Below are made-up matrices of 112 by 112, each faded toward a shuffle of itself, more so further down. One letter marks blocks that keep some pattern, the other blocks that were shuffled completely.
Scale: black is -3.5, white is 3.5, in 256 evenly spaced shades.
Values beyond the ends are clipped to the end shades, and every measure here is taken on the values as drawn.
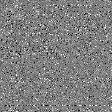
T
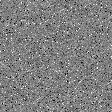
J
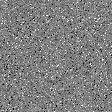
J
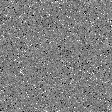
J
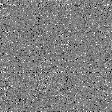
T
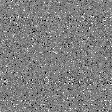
T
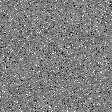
J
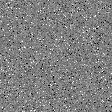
J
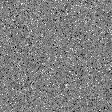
J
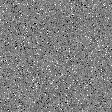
J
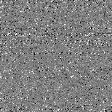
T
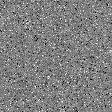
J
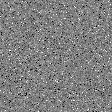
J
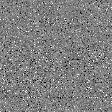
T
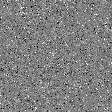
J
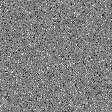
J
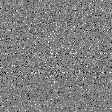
T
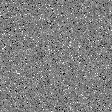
J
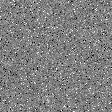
J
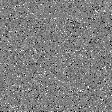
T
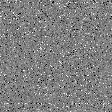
T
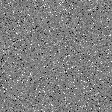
J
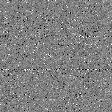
T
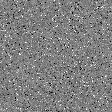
J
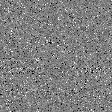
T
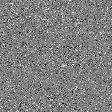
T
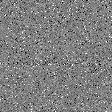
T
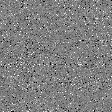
T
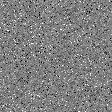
J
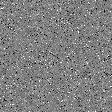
J
